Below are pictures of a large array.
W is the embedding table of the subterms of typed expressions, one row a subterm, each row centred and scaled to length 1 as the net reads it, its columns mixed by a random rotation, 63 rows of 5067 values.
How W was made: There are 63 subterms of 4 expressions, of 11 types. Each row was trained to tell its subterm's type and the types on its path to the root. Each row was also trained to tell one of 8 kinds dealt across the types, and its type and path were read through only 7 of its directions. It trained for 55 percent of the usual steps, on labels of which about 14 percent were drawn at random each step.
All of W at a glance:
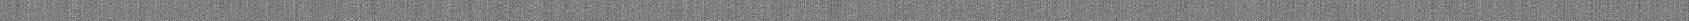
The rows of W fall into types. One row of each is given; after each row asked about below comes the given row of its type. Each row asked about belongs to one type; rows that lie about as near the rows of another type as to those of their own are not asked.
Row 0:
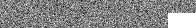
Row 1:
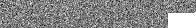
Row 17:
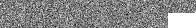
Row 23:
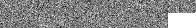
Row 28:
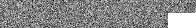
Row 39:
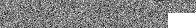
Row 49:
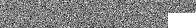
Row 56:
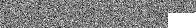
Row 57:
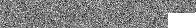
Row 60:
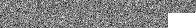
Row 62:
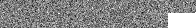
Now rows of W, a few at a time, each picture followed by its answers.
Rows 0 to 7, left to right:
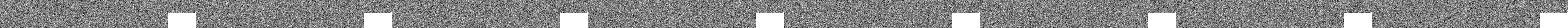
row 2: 17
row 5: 56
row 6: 56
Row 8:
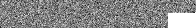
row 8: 0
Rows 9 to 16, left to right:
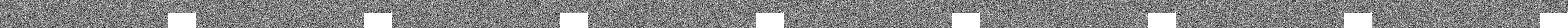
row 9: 49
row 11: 49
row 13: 28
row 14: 28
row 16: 56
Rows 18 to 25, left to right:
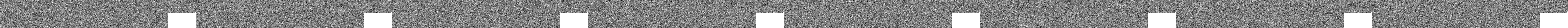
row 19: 56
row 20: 17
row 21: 49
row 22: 49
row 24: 17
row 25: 17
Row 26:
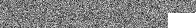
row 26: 57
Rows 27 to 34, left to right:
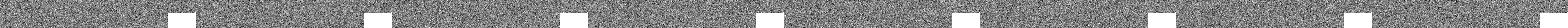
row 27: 56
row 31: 57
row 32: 57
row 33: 17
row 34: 0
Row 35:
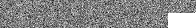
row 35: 28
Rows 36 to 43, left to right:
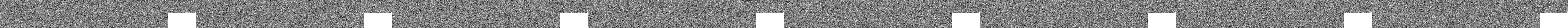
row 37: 57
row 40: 17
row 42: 49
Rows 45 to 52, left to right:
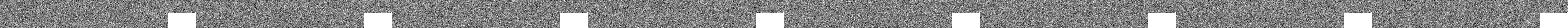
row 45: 57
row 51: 57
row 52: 28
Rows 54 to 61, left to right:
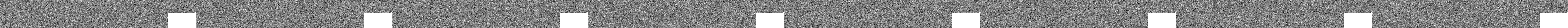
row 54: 56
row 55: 57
